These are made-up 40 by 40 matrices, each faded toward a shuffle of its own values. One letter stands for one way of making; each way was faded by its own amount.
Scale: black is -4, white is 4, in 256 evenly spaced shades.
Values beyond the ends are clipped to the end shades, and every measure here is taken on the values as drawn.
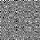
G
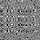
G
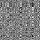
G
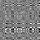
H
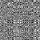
G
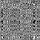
G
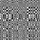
H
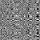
G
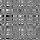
H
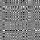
H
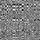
G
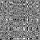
G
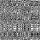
G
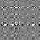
H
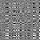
H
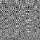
G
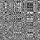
G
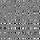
H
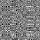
G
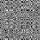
G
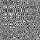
G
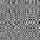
H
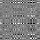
H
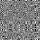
G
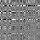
H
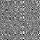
G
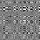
H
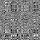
G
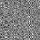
G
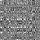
G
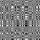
H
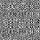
G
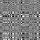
H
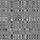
H
